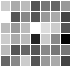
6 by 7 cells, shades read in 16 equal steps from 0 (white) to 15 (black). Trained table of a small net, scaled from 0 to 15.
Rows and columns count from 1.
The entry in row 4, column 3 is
4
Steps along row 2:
up down up down down up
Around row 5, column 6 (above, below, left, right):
7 5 7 8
